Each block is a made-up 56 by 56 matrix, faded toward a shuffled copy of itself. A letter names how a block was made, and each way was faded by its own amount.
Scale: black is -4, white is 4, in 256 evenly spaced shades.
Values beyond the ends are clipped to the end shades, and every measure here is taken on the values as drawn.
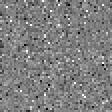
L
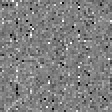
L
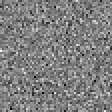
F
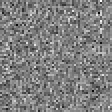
F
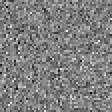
F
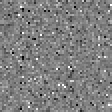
L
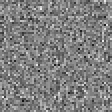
F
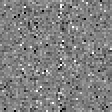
L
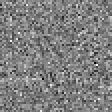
F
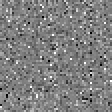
L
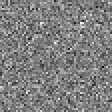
F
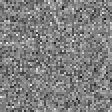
F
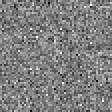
F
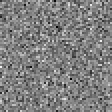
F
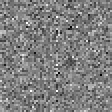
F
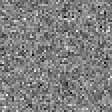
F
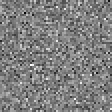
F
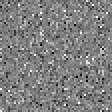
L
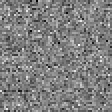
F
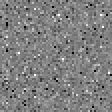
L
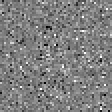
L
